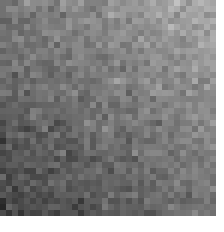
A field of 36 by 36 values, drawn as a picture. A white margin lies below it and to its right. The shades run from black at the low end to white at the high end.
Ninth with the highest average: top right. Slope: up to the top right. Histogram: bell-shaped. Mirror symmetry: none.
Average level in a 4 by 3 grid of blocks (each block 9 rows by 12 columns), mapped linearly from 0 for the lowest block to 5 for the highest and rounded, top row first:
3 4 5 | 2 3 4 | 1 2 3 | 0 1 2
